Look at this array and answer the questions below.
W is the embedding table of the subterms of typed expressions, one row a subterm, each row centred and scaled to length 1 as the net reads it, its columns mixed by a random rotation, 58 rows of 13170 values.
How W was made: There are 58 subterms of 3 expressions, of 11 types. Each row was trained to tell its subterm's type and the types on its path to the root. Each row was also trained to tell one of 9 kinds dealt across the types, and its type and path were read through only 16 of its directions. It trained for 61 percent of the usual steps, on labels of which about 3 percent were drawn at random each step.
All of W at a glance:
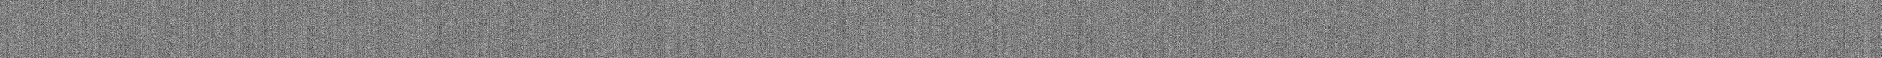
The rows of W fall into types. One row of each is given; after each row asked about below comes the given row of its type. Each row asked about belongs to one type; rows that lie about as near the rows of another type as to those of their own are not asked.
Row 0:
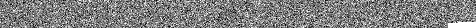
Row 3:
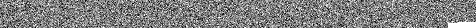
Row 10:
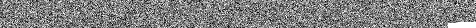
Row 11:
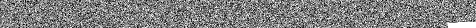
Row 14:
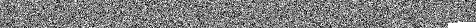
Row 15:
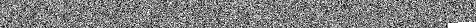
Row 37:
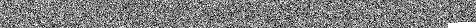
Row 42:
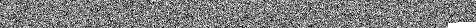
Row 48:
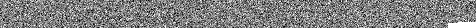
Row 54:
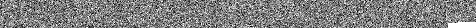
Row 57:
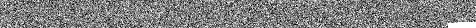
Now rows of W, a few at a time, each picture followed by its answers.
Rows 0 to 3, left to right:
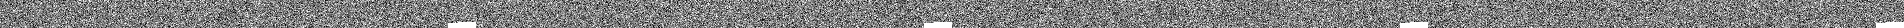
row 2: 0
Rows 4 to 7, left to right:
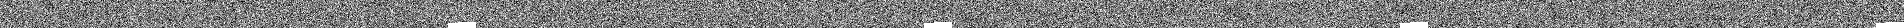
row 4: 0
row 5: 48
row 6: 11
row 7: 42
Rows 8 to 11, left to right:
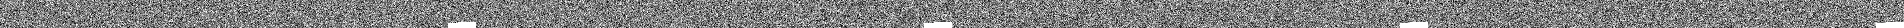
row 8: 54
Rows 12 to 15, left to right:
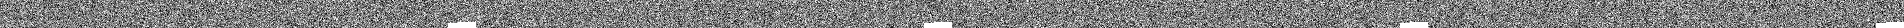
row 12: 57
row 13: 14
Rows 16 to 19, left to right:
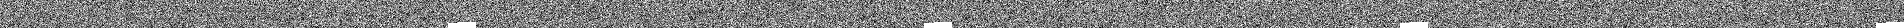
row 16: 42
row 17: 0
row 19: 3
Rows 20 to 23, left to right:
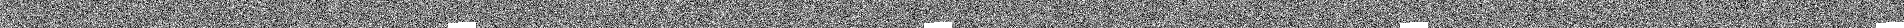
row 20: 0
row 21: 11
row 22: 3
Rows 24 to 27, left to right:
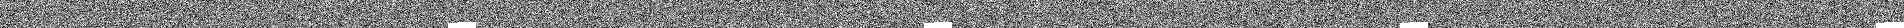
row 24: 3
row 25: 0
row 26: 14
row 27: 14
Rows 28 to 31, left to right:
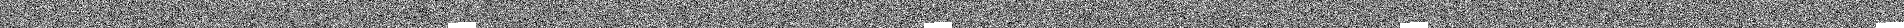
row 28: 14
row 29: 11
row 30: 48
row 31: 57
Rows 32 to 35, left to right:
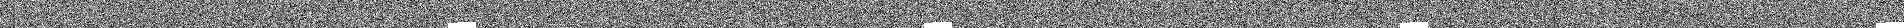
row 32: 42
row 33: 14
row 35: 10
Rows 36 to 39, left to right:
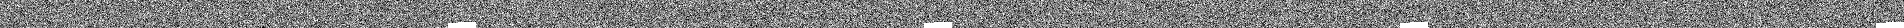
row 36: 42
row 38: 48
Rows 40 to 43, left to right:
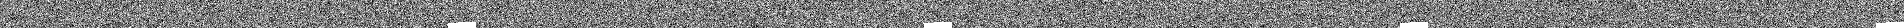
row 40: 15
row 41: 37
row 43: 48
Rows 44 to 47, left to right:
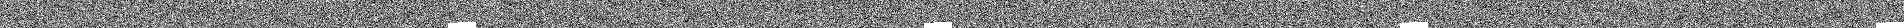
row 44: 57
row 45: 54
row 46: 57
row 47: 57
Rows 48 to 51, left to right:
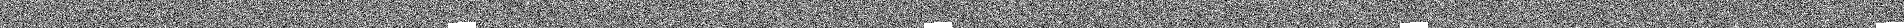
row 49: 54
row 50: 15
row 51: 54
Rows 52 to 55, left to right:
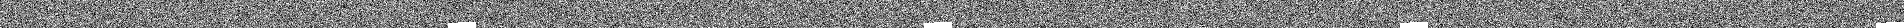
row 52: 15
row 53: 11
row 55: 42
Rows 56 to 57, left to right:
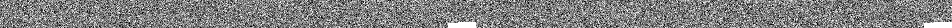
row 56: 3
